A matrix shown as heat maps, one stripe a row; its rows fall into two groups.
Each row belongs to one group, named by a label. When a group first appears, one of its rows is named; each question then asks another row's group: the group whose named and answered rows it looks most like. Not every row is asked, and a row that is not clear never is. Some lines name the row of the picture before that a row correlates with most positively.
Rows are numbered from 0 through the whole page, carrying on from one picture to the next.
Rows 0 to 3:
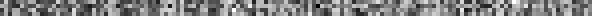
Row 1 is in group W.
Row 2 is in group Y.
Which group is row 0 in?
Y
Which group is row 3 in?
Y
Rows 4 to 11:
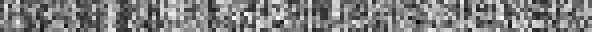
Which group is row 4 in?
Y
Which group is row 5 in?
Y
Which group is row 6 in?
Y
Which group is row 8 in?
Y
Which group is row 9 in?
W
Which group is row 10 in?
W
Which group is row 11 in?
Y
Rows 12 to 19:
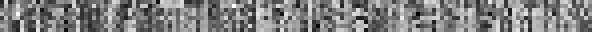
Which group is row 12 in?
Y
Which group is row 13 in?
Y
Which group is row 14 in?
W
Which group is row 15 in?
W
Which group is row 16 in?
Y
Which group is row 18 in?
W
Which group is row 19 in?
W
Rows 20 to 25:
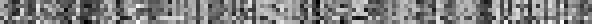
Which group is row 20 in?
W
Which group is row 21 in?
W
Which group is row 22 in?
W
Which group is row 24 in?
Y
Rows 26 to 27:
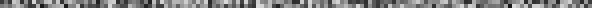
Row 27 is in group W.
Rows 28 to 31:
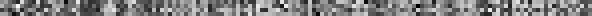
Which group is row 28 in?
W
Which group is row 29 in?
W
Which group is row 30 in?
Y
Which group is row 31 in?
W
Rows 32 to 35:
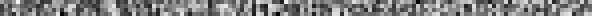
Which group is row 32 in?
W
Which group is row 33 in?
Y
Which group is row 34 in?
Y
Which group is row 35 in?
Y
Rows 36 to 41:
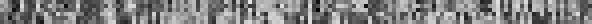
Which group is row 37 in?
W
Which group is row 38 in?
W
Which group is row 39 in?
Y
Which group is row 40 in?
Y
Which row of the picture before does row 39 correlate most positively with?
33
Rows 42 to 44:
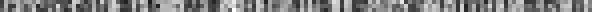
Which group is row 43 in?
Y
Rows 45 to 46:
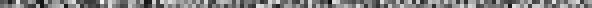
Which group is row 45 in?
Y
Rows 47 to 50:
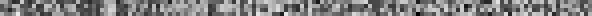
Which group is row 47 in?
W
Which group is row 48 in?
Y
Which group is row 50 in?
W
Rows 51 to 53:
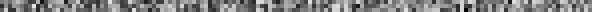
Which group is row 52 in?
Y
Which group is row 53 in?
Y
